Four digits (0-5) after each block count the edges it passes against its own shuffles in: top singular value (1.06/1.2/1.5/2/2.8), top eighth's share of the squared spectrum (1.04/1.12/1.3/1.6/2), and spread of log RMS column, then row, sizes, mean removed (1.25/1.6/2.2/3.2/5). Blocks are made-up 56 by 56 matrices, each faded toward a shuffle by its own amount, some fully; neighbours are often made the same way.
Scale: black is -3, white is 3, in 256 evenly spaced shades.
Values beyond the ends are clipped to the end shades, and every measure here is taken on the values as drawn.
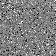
0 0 0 0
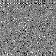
3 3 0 1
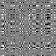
5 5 3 4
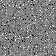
1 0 0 0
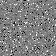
0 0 0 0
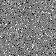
1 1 0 0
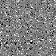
3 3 1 1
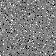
1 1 0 0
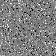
2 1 0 0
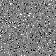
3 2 0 1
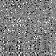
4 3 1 1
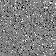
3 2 0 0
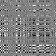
5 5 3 4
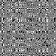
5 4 3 3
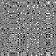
4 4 2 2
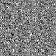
3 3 1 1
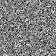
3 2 1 1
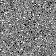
0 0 0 0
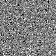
2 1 0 0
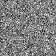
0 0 0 0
